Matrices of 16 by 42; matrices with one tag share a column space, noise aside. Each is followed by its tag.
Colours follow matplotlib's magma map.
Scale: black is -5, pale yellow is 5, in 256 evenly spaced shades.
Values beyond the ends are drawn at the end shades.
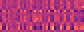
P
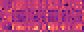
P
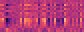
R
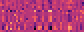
P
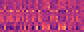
P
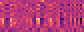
R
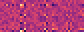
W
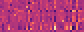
P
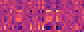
P
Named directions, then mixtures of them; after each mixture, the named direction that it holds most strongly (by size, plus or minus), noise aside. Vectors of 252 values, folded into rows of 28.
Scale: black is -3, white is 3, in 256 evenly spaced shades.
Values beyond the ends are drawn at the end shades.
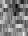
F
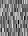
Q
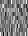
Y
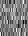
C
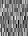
Q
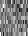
Y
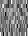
Y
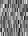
Q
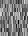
Q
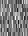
Q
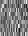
Y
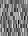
Q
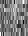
C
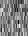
Q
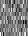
C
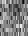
F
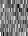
Y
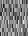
Q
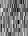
Q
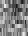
F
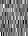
C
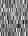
C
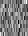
Q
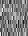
C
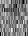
Y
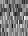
Q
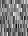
Q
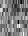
F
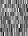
Y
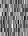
Q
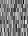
Q
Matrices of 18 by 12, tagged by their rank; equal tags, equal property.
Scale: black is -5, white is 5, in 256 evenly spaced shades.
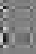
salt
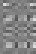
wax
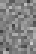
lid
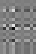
salt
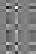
salt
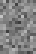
lid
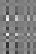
salt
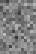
lid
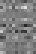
wax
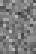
lid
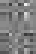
wax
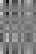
salt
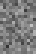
lid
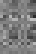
wax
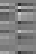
salt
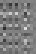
wax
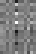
wax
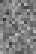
lid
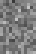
lid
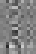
wax
